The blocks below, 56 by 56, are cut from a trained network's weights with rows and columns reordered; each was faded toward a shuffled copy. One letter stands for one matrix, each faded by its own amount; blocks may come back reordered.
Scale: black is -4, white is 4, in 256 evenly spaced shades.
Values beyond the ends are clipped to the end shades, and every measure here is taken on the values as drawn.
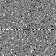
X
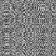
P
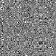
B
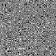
B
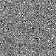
B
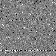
X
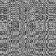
P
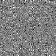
B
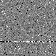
X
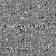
X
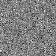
X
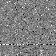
X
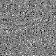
B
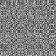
P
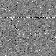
X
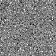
X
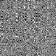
B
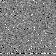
X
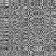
P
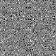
B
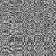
P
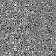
B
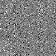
B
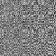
P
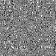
B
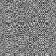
P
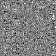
B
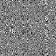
B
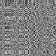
P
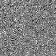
X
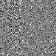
B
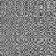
P
